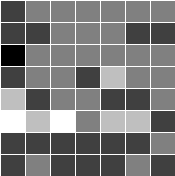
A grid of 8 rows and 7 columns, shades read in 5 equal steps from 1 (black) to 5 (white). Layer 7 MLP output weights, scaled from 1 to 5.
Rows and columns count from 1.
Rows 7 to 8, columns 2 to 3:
2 2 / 3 2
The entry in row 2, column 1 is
2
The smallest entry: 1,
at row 3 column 1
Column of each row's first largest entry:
2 3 2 5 1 1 7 2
